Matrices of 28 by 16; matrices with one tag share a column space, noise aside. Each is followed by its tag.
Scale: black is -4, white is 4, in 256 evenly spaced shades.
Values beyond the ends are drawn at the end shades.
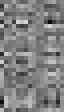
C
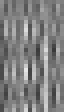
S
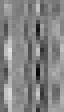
S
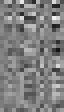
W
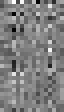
W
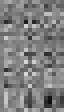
C
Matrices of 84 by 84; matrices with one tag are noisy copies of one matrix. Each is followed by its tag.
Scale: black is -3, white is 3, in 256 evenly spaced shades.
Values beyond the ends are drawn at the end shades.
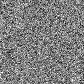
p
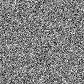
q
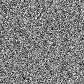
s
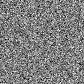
s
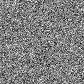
q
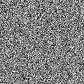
s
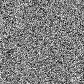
p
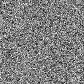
p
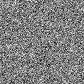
q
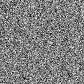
s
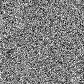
p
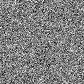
q
